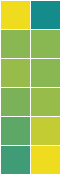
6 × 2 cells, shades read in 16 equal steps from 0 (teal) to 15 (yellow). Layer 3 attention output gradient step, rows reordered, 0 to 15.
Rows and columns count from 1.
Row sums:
15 16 17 16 17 18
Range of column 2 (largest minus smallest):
15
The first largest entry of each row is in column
1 1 1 2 2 2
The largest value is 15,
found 2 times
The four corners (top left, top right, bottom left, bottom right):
15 0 3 15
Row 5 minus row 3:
-4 4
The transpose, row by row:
15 8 9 7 5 3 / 0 8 8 9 12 15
